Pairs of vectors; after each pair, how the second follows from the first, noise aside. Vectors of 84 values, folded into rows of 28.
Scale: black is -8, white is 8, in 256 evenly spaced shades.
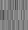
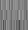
wrapped around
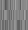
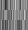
scaled up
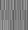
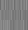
shrunk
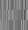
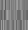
wrapped around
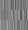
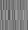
wrapped around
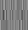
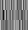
scaled up
